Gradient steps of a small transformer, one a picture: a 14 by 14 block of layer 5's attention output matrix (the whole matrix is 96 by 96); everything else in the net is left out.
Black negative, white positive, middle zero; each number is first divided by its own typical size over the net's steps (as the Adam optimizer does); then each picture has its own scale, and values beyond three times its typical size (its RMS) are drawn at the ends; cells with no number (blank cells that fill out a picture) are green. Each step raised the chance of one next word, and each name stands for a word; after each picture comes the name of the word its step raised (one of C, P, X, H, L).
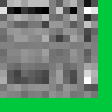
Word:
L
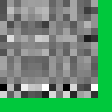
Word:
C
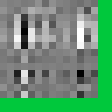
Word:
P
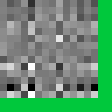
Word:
C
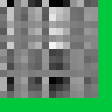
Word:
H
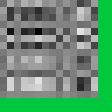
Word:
H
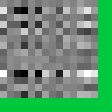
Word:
L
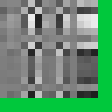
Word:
P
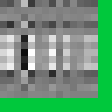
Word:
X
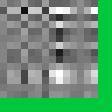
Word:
L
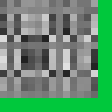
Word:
X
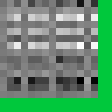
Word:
H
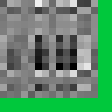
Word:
X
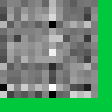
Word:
C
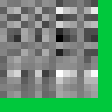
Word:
L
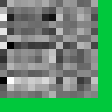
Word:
H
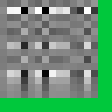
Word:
L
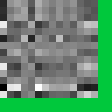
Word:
C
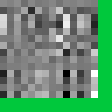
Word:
P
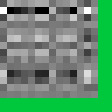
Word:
L
